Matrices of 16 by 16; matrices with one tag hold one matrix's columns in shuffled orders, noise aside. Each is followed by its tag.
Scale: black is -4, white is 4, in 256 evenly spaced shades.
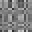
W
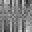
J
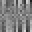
J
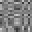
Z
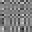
Z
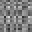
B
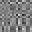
Z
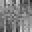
J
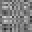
B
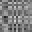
B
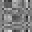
W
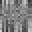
J
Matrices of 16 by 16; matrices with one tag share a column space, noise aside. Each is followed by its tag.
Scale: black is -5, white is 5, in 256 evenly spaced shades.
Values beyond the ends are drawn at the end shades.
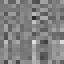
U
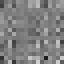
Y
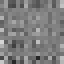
Y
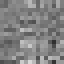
Y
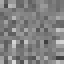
Y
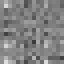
Y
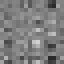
Y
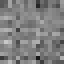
Y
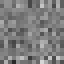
Y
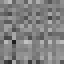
U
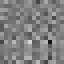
U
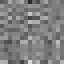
U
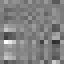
U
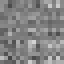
Y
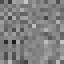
U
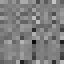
U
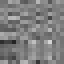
U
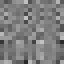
U
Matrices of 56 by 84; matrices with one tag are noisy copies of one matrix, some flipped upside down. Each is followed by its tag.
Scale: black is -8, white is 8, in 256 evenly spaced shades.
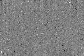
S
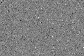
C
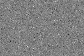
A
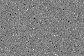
A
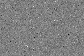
A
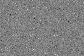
A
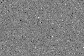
C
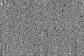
S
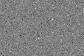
C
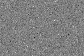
A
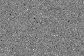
A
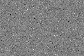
A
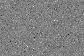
A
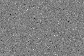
A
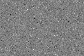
A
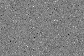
A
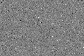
C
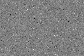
A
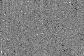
S
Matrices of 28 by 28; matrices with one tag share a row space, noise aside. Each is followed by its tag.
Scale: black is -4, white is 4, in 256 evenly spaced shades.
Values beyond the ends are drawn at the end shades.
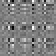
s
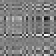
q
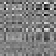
q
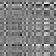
q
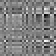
q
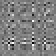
s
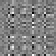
s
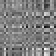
q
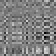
q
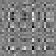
s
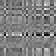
q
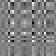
s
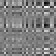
q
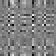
s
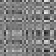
q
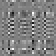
s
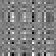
s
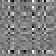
s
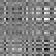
q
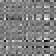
q
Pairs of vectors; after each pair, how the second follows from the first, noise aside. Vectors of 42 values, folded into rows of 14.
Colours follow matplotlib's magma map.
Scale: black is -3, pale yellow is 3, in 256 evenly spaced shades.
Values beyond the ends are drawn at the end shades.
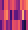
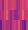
shrunk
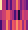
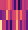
wrapped around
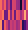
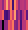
wrapped around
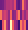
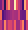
wrapped around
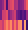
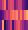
wrapped around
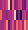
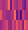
shrunk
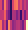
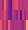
shrunk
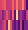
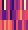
wrapped around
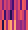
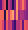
wrapped around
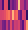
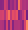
shrunk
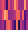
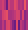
shrunk
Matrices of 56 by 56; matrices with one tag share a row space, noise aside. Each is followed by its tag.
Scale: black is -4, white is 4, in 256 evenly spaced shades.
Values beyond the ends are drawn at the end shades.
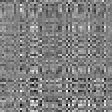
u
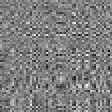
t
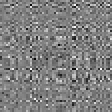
t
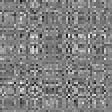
u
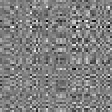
t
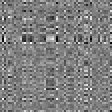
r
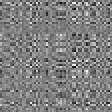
t
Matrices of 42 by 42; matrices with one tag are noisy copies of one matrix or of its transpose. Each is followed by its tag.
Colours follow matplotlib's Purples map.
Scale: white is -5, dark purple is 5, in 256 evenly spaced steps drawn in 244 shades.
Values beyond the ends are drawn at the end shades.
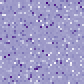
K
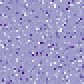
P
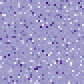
K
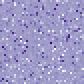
K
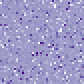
P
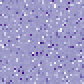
P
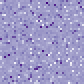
K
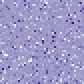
P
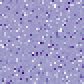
P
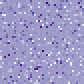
K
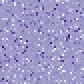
K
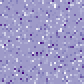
P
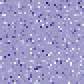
K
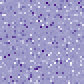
K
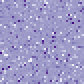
P
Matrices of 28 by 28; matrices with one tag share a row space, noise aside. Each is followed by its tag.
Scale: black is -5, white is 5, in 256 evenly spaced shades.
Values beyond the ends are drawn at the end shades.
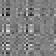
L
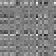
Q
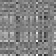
Q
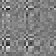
L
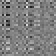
L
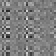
L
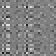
L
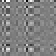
L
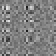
L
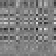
Q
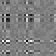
L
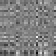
Q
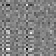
L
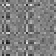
L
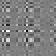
L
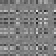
Q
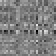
Q
